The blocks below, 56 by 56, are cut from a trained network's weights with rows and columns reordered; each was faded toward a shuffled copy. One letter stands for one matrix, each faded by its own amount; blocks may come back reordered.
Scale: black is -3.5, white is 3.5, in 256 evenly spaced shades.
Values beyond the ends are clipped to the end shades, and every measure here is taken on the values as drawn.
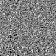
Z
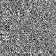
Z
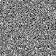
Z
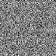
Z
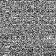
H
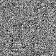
Z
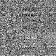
H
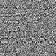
H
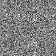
Z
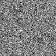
Z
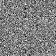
Z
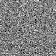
Z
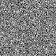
Z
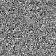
Z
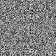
Z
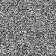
H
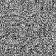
H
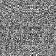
H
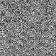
Z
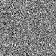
Z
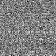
H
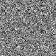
Z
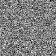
H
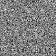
Z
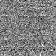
H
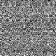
H
